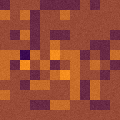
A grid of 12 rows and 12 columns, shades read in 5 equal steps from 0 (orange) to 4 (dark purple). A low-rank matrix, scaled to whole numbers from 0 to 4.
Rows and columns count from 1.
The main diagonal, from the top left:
3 2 2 3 2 0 2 1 3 1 3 2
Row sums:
30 22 25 28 26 20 21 21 22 22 26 24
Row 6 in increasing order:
0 1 1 1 1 1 1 2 2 3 3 4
